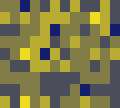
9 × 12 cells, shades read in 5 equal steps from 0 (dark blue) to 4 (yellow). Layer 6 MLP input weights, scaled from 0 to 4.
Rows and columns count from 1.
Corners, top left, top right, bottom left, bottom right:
2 1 3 1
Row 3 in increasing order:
0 0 1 1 1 2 2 2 2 2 3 3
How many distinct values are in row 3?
4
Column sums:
17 14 20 21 18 15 16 19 15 18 19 11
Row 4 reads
2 2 2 3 3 1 2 3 2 2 1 2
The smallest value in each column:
1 1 0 2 0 0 1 1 0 1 1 0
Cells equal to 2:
43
